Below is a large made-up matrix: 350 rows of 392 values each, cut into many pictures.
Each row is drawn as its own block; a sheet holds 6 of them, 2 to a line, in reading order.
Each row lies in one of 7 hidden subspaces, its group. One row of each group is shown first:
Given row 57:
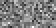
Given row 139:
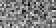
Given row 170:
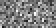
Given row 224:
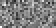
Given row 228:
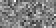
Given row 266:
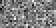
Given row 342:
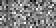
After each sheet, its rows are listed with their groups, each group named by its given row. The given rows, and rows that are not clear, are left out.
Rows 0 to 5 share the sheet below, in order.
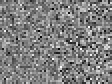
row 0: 342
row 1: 224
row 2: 224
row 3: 224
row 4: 170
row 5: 139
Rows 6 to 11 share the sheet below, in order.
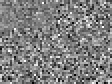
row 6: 228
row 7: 57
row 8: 57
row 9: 266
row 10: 57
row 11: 139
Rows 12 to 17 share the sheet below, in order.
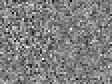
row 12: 224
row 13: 228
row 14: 224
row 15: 228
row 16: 228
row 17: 57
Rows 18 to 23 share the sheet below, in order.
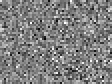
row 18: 170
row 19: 57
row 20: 139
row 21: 57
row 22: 170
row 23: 342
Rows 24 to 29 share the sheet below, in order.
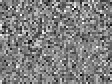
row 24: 170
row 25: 139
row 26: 228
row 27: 266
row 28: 170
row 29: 170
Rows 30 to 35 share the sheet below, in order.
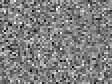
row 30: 342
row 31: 266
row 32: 57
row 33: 139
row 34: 139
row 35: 224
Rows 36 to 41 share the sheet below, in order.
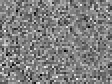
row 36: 170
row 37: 57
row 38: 224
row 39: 57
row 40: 266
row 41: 57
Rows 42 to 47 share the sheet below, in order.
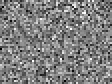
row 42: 266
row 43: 139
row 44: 57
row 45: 228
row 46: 266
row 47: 224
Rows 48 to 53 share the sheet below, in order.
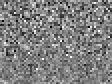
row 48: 224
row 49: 224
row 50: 224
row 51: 342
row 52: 228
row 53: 228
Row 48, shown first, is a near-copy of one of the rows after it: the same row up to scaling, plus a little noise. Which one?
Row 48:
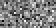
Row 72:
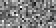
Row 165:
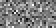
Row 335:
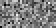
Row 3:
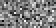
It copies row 3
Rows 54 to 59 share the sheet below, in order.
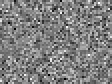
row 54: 57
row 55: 342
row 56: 228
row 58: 170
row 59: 57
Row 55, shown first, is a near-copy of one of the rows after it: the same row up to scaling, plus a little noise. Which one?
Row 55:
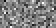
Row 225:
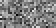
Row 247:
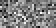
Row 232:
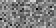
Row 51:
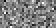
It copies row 51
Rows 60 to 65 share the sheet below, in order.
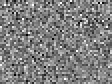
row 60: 224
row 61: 228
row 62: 139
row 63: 57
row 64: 266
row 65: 57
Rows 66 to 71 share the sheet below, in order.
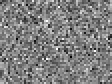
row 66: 139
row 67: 266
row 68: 170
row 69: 57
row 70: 228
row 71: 228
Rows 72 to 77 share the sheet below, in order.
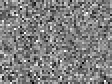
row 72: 224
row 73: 228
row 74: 228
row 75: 57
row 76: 57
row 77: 139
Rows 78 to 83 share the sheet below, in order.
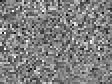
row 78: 139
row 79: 342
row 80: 139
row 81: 170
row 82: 228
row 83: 228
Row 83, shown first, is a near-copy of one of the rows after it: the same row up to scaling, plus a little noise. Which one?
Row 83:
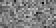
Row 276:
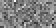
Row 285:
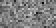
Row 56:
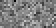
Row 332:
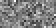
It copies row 285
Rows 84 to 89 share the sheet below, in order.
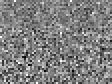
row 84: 228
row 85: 228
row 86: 266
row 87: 139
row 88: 139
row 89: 224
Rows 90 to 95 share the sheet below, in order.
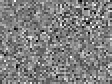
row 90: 228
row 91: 139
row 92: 228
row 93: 266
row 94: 170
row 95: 57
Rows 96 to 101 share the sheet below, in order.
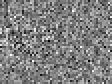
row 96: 342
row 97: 170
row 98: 342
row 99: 170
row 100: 266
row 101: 266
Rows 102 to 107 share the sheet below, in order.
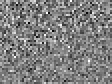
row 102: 342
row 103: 228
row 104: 170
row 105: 342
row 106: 228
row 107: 224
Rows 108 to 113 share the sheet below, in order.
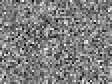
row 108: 139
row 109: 57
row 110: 139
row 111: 228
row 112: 139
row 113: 266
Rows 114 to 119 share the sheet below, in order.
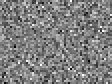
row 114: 342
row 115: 228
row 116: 266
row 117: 228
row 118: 139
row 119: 224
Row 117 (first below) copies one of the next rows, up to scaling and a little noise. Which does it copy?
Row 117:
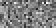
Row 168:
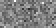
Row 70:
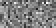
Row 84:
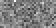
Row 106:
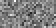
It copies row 70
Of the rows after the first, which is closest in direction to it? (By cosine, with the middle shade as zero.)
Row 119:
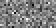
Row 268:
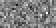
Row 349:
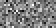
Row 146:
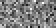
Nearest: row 146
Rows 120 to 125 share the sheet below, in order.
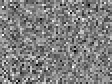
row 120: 266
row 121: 224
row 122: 266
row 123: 342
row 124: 342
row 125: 170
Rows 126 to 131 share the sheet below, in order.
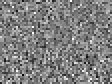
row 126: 224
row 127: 228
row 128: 266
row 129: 170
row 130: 224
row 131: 57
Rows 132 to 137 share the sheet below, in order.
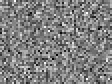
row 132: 228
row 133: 228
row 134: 342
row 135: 224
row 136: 170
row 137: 170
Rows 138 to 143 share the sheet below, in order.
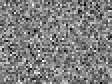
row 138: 224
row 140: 57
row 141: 57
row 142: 228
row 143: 342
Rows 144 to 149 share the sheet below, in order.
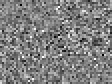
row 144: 228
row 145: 266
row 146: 342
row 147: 266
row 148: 224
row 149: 224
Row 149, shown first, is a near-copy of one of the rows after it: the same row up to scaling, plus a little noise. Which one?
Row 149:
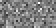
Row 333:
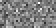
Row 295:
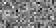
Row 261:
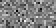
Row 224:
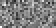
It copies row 333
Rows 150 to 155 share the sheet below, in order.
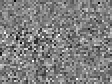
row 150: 228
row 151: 228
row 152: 170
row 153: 266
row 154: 266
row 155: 57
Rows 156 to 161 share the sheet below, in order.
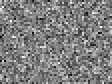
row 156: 266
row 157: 228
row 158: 266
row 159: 228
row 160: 139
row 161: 266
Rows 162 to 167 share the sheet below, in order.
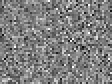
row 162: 266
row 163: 266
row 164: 266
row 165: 224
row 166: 57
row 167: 170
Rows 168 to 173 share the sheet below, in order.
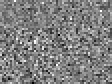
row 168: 228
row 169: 266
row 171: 266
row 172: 57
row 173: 266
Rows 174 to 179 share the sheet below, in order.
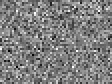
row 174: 170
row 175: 139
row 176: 57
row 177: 57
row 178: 224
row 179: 170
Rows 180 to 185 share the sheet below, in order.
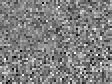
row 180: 228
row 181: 266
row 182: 57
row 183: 139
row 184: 224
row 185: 170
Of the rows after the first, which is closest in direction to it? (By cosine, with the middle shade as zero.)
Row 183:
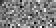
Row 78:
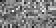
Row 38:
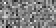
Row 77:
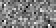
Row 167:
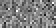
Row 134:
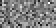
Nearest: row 78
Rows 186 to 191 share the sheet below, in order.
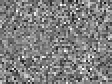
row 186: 170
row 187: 224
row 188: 228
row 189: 57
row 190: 224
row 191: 139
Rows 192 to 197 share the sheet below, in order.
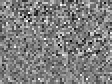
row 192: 170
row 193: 224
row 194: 266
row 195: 342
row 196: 342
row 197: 170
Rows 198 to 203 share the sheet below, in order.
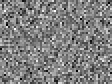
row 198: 139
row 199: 170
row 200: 57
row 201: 170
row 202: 57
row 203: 170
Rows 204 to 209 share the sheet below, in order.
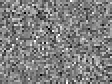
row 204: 266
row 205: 228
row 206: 170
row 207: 266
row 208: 266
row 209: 139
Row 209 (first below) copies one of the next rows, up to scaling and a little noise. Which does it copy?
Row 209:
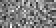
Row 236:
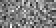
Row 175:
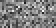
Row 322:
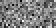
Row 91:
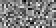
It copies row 236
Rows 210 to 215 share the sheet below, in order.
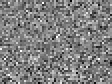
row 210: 228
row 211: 228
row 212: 57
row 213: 266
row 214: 57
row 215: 342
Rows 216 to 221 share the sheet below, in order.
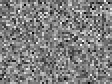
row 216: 228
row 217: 170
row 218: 266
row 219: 139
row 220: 139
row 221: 57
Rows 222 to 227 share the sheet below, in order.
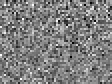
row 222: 224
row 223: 57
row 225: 342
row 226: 57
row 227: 228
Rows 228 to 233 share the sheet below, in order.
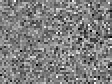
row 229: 266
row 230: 57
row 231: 139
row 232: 342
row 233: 57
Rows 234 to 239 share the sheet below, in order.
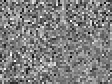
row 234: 342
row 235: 342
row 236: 139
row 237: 266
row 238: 139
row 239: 228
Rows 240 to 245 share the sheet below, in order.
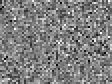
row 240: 266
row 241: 224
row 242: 228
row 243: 342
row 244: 57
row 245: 266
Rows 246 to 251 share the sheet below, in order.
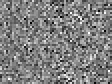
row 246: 170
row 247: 342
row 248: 170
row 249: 224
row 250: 57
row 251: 57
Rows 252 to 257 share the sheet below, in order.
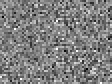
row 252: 342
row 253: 57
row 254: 228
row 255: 57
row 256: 57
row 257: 228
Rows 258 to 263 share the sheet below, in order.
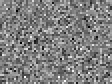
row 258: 170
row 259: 57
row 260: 170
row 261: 224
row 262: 224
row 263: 224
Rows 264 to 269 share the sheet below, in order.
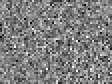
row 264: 170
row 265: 139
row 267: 342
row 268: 342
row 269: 170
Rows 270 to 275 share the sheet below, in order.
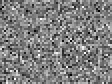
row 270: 266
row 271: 139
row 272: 57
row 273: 224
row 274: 224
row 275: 266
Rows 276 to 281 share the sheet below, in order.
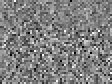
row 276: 228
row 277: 228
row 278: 139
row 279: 228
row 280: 170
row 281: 170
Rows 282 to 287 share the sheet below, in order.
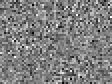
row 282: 266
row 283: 170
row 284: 224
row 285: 228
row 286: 228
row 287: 224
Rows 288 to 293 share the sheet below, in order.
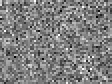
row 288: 342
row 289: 139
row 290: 224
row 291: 266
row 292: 228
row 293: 139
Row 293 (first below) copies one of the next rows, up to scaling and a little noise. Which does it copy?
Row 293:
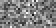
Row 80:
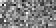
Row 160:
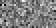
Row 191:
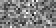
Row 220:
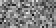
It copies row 191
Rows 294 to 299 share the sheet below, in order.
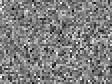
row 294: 266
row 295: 224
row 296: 170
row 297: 170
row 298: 57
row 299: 266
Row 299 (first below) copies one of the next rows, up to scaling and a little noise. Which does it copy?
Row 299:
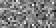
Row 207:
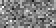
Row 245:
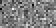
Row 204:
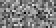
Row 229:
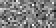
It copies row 229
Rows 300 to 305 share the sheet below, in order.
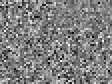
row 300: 228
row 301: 228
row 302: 57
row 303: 342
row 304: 57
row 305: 57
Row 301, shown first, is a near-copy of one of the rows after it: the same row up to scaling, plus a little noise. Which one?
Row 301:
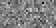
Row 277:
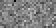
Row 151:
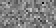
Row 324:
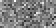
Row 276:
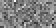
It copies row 151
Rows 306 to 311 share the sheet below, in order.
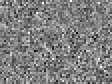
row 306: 228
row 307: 228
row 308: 139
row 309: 342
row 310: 170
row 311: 139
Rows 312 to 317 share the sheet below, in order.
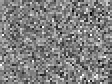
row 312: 139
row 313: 170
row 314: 266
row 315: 139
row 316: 266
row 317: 266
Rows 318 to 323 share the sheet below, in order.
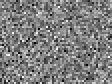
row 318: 266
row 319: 266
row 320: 342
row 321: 57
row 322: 139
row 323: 139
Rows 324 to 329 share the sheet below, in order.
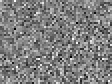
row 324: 228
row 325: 57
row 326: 228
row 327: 170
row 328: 224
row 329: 228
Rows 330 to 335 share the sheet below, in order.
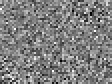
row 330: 266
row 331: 170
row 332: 228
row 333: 224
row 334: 57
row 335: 224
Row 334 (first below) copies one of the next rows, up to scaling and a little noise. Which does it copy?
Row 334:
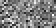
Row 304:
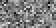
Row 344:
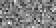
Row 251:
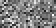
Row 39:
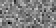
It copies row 251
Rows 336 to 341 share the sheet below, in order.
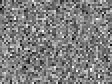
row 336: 266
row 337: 266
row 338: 342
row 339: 170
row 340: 139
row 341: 170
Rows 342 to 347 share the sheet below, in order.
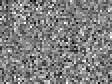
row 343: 57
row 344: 57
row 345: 342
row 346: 342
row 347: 139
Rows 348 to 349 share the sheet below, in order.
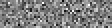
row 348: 228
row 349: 224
